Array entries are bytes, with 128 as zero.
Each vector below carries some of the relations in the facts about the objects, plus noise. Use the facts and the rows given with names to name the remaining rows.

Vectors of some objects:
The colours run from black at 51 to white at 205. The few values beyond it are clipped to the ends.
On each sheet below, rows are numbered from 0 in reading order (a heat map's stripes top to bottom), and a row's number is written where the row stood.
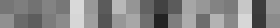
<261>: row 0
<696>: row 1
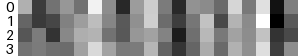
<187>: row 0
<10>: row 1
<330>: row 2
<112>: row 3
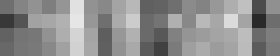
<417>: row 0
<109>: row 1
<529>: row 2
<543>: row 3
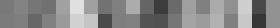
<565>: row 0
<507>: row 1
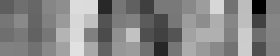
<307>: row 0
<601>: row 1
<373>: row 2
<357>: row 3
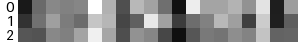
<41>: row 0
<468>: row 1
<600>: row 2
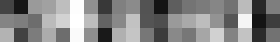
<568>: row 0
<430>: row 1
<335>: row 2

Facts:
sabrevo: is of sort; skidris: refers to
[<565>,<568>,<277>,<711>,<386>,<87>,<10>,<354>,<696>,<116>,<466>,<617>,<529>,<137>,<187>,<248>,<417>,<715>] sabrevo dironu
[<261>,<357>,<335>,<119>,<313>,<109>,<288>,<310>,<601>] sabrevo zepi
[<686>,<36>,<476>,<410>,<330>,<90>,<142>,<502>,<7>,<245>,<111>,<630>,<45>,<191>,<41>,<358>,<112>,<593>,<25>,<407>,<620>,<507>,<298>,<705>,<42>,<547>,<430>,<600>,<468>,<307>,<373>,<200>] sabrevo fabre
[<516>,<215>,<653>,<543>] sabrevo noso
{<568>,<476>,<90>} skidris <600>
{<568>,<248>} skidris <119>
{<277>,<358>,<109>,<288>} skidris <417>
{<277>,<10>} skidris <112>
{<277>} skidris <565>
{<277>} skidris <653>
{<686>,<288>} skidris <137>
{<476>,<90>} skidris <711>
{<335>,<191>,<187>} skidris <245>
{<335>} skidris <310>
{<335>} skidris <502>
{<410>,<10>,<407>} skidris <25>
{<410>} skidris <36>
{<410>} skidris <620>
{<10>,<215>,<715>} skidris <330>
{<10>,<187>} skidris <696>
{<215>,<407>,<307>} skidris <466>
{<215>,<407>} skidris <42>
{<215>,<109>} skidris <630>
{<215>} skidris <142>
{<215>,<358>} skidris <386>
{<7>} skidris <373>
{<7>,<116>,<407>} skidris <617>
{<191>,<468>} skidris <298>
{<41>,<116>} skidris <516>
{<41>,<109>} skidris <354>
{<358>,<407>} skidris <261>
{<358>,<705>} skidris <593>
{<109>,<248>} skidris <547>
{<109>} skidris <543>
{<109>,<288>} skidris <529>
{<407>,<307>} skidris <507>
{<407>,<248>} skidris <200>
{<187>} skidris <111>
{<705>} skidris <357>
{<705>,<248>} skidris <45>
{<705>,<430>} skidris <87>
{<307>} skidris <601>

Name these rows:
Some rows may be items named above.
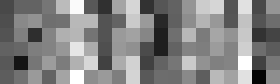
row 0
<7>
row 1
<298>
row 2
<330>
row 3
<711>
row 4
<410>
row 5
<277>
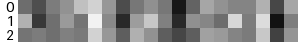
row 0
<119>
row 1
<187>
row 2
<261>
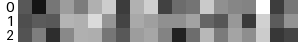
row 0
<410>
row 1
<686>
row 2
<330>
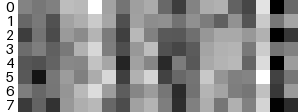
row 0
<705>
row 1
<137>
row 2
<215>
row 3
<373>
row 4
<407>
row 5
<410>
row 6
<45>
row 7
<715>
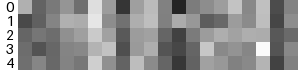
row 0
<245>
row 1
<288>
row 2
<630>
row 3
<25>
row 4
<386>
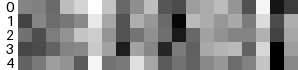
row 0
<430>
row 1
<516>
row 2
<119>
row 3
<407>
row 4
<358>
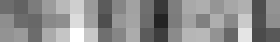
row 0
<547>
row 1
<111>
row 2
<87>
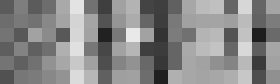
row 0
<617>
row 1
<543>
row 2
<191>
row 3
<617>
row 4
<200>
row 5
<354>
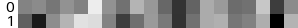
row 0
<593>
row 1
<248>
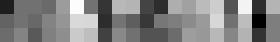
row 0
<116>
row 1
<307>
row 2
<466>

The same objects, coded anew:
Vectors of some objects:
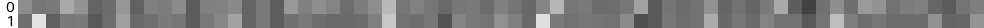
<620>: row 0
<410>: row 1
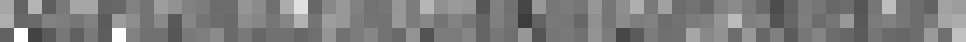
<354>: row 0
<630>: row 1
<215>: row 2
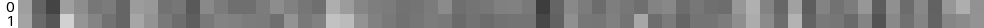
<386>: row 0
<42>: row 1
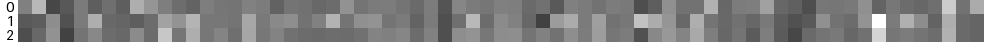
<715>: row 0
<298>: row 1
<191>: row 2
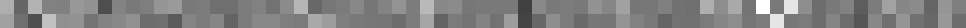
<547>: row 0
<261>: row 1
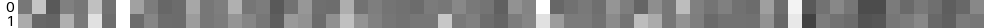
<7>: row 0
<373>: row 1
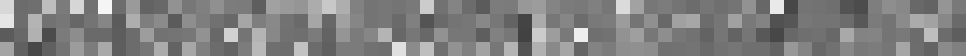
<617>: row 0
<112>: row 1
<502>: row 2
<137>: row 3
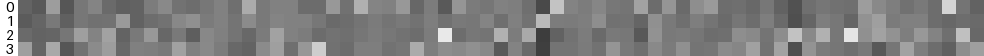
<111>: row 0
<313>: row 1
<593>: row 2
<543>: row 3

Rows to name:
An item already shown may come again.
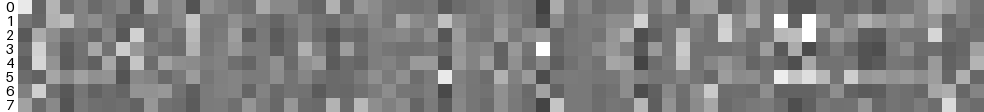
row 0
<112>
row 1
<119>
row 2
<248>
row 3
<116>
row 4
<109>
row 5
<45>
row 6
<10>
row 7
<696>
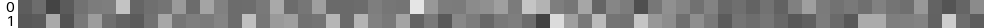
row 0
<686>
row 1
<245>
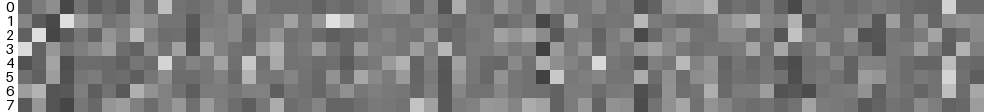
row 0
<187>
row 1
<466>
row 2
<358>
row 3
<417>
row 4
<335>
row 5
<111>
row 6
<715>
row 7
<288>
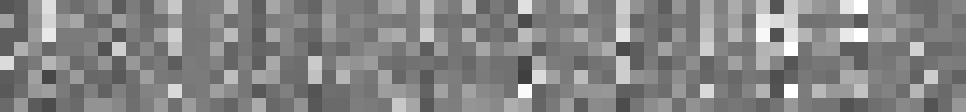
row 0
<711>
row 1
<200>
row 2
<600>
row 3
<248>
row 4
<25>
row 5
<245>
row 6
<568>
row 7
<288>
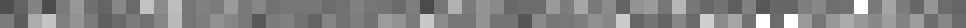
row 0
<468>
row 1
<119>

